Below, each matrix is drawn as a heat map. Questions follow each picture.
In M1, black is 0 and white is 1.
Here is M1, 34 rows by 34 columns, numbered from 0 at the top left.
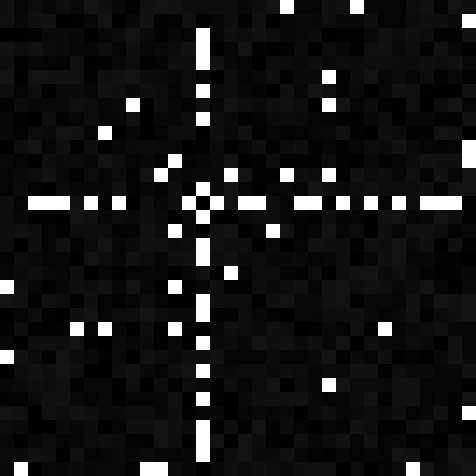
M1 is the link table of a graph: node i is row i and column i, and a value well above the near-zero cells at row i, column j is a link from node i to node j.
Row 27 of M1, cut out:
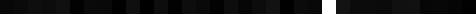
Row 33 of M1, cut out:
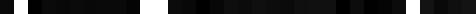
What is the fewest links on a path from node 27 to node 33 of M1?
4
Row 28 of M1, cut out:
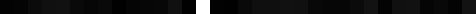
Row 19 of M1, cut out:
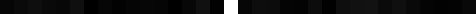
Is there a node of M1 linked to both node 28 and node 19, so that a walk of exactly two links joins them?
no
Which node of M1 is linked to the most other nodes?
node 14
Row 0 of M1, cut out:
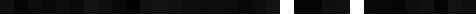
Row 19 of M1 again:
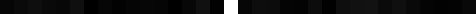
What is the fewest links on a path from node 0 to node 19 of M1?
4
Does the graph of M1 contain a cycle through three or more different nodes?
no
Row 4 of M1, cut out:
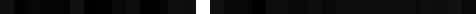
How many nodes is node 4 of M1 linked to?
1
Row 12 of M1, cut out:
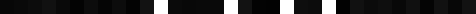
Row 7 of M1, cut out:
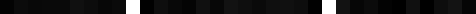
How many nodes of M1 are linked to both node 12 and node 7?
1
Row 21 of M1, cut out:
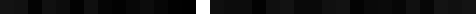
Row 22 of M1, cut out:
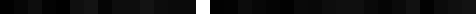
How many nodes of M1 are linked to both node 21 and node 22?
1
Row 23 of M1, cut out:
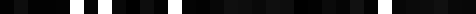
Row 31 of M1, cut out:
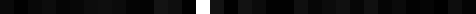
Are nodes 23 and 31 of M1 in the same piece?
no
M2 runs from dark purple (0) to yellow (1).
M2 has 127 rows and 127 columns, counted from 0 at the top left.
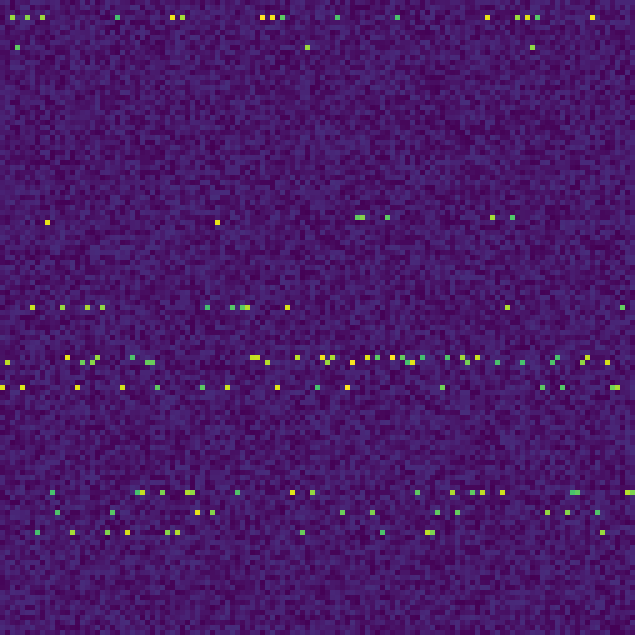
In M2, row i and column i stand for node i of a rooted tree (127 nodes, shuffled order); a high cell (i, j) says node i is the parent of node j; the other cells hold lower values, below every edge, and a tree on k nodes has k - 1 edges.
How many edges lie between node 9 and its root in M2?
1
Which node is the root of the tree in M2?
44
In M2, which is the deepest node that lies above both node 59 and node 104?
43
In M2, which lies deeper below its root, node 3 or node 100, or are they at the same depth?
node 100
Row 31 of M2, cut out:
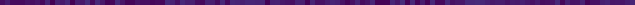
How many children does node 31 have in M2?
0
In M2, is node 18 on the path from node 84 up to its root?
no
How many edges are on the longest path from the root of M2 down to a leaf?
3
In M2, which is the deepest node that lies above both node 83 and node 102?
43
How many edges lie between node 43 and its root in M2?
1
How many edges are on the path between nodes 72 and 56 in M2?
5
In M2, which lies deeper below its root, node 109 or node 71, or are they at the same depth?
node 109
